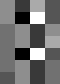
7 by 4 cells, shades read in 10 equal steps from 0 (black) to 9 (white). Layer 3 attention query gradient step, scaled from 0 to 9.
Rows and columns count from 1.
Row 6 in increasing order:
2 4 4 5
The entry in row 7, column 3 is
2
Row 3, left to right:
4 5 2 5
